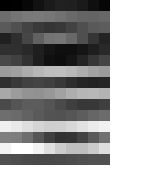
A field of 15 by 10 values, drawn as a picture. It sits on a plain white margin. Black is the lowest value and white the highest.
Average level on the scale: 40%. Ninth with the highest average: bottom left. Grain: streaks across.
